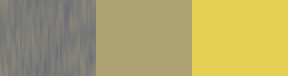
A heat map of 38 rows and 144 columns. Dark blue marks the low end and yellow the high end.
The table splits into one row of 3 panels. Panel 1,1: middling, streaked downward, faint in contrast. Panel 1,2: high, flat. Panel 1,3: very high, flat.
